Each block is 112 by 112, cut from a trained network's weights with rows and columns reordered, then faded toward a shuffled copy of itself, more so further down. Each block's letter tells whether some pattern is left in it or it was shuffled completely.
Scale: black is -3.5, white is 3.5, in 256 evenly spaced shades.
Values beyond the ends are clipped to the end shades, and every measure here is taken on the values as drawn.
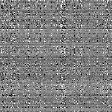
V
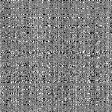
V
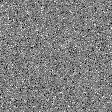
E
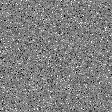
E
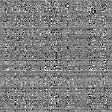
V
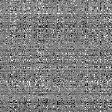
V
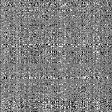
V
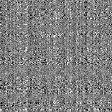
V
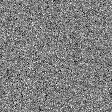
E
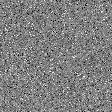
E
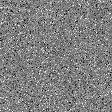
E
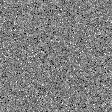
E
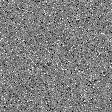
E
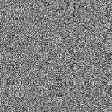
V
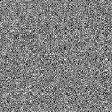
V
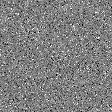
E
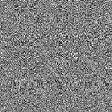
V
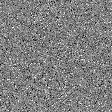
E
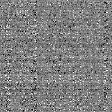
V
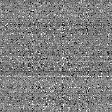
V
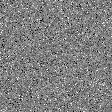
E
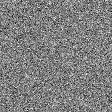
E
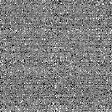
V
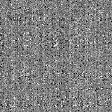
V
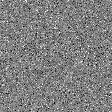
E
